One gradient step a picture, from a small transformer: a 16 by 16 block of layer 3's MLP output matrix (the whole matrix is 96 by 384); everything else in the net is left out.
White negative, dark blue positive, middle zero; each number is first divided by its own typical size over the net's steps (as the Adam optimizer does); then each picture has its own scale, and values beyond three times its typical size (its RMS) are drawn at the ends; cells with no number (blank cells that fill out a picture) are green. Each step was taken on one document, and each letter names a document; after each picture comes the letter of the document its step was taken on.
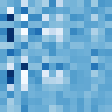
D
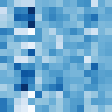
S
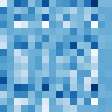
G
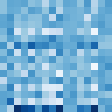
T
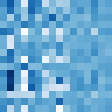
D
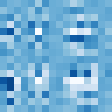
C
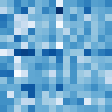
S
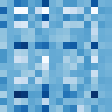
G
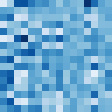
S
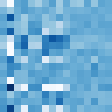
D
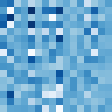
T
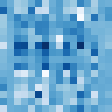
G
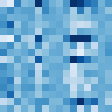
C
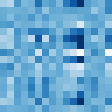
C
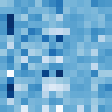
D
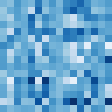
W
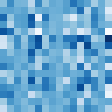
W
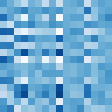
S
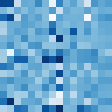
T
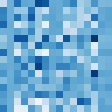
G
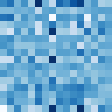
T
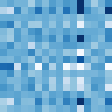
C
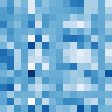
W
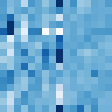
D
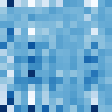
T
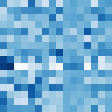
S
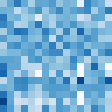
S
